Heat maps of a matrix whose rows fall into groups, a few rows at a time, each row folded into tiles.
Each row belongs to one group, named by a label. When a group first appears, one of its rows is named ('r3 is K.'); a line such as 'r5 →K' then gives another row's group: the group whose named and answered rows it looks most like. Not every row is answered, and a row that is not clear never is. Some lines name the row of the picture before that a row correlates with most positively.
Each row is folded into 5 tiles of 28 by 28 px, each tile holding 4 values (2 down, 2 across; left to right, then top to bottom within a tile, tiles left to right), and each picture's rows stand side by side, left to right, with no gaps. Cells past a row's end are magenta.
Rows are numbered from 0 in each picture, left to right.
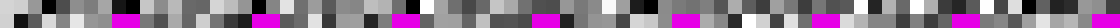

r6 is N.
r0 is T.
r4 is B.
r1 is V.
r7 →T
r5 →T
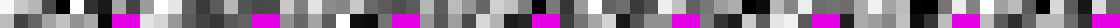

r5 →T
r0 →T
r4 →B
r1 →N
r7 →T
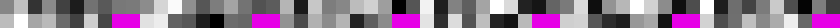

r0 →N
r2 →V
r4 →N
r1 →N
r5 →T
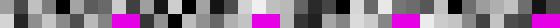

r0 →T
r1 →B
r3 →N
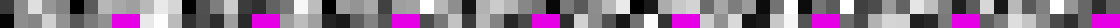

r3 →V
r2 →N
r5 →N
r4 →B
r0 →B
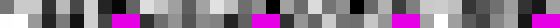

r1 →V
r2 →B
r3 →N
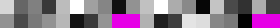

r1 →T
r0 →V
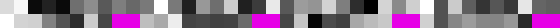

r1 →N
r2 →B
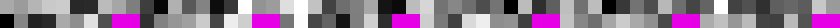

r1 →B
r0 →B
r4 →T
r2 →N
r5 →N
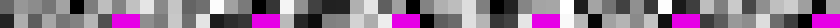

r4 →T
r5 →V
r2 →T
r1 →V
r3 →B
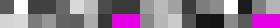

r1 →N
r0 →N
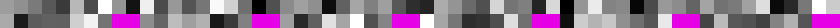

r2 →T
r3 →N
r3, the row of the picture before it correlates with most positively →0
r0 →T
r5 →B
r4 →B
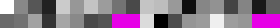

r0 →V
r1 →T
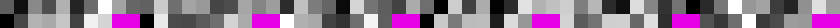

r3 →B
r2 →N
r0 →B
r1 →B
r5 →B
